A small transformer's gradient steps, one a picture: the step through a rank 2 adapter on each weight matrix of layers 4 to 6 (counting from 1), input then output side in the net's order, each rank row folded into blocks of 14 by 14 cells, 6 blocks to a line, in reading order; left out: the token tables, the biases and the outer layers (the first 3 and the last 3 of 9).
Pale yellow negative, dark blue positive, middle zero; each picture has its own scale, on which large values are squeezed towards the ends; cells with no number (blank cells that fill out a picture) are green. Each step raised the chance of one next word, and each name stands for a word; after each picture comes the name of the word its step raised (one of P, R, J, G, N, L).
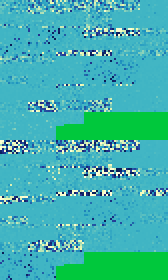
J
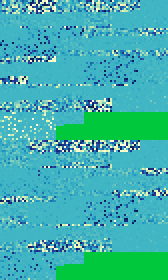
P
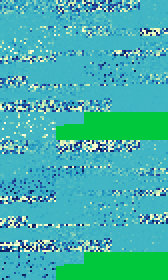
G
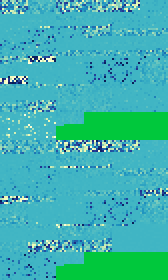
J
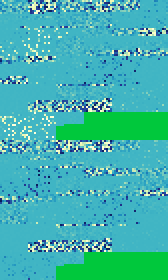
G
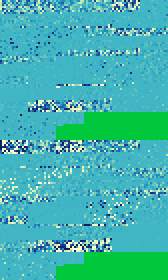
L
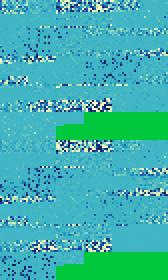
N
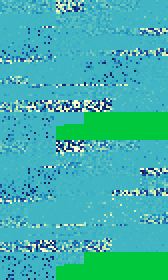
N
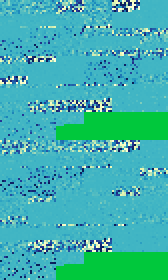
N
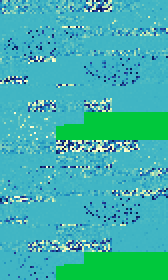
P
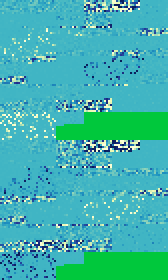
G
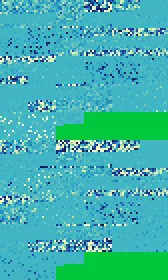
P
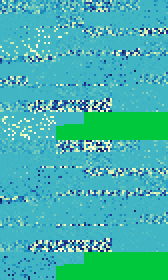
G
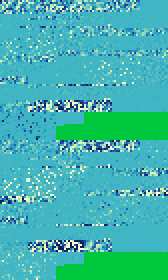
L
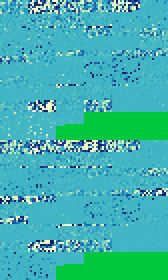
J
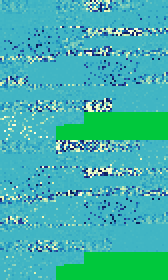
P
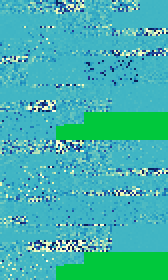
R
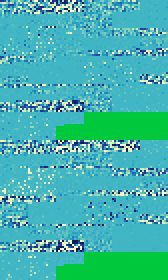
L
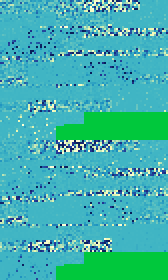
P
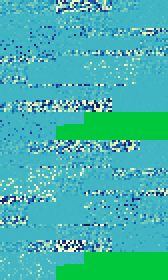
L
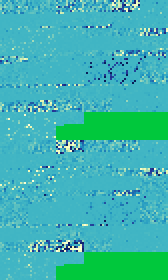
R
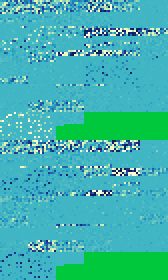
G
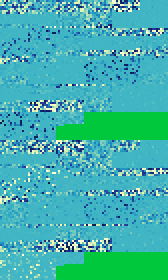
R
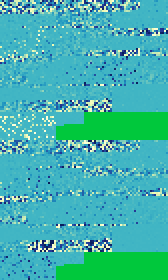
G
